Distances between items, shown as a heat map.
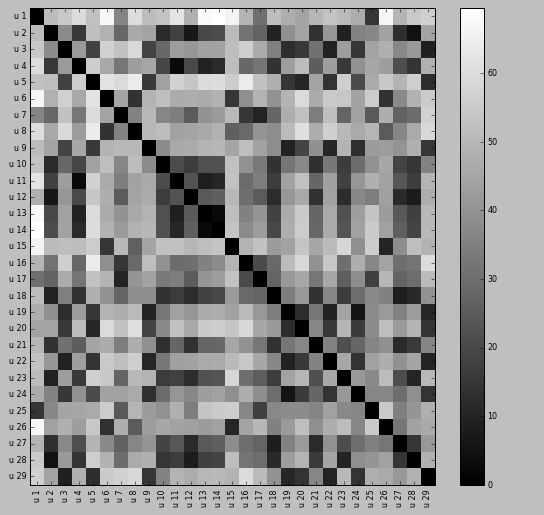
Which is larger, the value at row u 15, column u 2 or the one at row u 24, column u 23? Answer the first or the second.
the first
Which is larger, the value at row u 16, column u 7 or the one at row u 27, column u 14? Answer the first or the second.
the second
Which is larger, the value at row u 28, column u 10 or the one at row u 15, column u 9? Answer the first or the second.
the second
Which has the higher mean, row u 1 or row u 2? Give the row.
u 1
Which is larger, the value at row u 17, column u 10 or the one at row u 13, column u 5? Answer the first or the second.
the second
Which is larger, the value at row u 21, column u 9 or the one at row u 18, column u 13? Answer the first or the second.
the first
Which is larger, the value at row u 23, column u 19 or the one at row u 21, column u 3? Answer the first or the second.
the first
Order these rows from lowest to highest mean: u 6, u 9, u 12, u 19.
u 12, u 19, u 9, u 6
